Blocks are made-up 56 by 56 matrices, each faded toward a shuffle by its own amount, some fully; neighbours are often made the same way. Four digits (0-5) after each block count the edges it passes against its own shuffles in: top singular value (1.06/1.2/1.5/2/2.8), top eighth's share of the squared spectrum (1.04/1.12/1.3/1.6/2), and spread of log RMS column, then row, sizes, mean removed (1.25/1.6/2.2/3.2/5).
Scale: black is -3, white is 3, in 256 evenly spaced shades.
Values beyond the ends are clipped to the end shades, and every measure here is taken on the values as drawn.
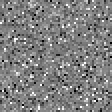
2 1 0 0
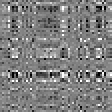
5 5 3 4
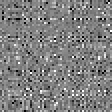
4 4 2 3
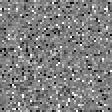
1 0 0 0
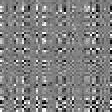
5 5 4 4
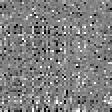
4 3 2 2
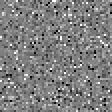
2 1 0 0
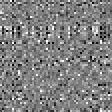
4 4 2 3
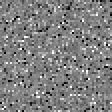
0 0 0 0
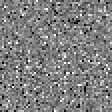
1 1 0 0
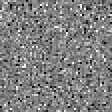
2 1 0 0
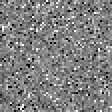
0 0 0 1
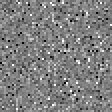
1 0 0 0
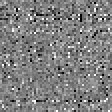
3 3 1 2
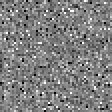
1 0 0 0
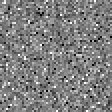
0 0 0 0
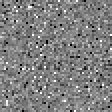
1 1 0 0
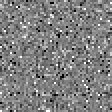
2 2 1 0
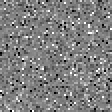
0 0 0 0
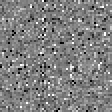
3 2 1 1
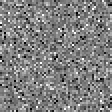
2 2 0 0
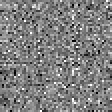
3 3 1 1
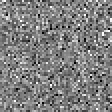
3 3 2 1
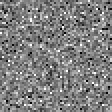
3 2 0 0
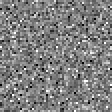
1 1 0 0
